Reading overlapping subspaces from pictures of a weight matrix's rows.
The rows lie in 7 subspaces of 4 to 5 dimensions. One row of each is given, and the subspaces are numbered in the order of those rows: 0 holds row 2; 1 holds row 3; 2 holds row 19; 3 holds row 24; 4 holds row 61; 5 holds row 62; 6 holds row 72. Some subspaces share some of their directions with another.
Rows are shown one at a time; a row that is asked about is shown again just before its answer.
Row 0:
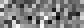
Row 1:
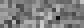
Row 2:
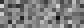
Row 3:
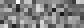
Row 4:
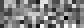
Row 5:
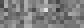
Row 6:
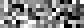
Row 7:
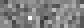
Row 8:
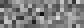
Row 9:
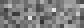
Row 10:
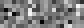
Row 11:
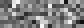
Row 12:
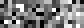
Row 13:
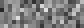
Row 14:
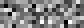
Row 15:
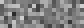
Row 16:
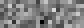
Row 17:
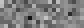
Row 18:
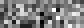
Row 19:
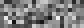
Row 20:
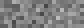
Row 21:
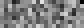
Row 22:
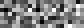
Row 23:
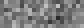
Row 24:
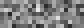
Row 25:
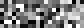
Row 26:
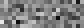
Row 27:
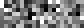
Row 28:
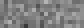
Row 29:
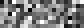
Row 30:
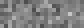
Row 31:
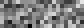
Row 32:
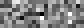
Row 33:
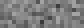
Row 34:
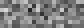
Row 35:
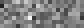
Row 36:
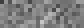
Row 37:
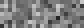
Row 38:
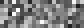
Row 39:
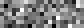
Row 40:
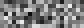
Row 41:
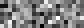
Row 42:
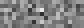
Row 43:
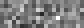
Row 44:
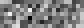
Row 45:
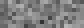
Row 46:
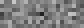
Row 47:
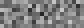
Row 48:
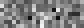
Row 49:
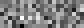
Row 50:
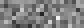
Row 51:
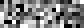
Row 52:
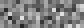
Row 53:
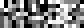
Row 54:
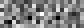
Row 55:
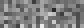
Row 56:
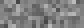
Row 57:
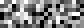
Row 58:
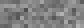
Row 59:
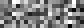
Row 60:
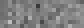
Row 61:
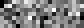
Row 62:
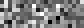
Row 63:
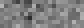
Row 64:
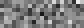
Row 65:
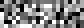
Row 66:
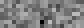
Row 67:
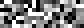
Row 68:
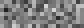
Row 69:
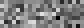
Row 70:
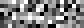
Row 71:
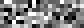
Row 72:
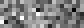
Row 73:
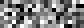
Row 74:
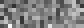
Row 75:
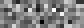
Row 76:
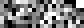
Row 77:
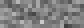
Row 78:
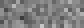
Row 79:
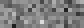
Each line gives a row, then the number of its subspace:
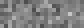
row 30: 5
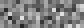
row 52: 6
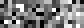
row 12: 6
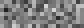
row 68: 2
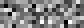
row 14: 5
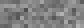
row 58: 5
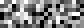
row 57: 6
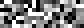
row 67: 2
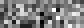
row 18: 0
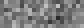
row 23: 4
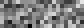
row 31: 0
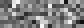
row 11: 6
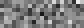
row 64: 3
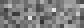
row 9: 4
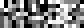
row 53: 4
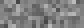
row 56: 1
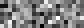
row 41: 5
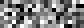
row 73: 0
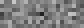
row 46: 6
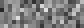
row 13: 5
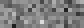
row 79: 6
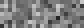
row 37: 5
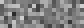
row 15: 0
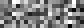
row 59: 6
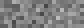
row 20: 0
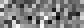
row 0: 4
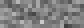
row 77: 2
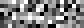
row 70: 2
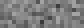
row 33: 6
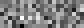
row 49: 6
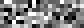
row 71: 2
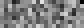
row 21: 5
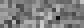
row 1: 5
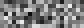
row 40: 2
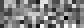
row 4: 2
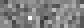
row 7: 4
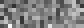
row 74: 0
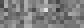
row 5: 4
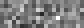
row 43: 3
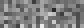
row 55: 2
